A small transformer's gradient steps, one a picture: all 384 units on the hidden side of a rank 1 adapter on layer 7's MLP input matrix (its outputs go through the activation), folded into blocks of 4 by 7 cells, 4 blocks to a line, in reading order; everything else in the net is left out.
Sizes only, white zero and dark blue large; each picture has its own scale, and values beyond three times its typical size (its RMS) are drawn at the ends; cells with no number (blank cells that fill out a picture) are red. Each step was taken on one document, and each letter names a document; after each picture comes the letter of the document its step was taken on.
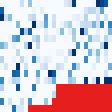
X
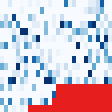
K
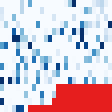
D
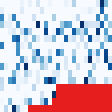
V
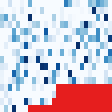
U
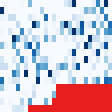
X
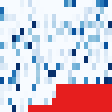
X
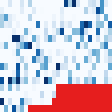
D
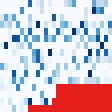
V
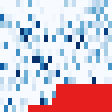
K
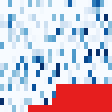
V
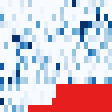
D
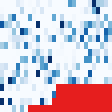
K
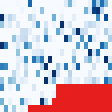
K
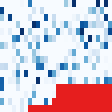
X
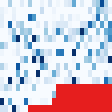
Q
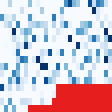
U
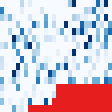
X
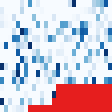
D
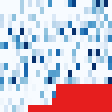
V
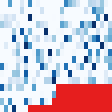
U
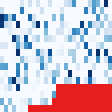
V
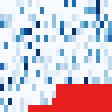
K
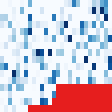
U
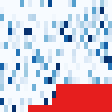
Q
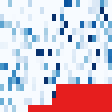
U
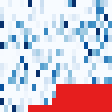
Q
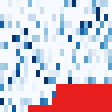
K
